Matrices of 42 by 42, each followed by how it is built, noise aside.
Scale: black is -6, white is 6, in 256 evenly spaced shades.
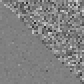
upper triangular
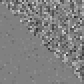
upper triangular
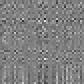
low rank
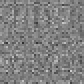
low rank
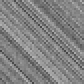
Toeplitz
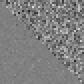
upper triangular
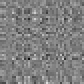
low rank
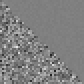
lower triangular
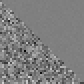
lower triangular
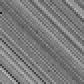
Toeplitz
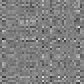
low rank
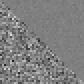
lower triangular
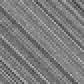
Toeplitz
